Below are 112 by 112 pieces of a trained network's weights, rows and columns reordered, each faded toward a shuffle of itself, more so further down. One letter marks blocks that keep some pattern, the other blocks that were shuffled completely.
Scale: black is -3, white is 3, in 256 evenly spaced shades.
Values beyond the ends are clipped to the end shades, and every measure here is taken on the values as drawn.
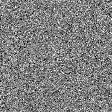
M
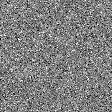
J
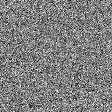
M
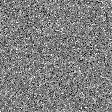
J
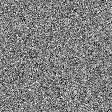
J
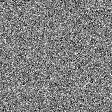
J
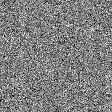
M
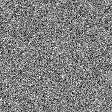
J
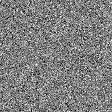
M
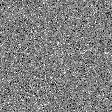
J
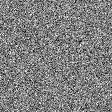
J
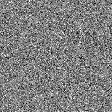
M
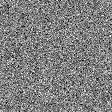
J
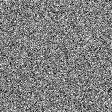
J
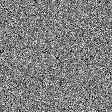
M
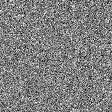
J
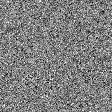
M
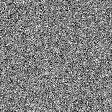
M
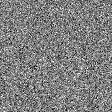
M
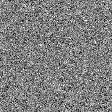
M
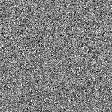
M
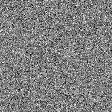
M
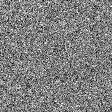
J
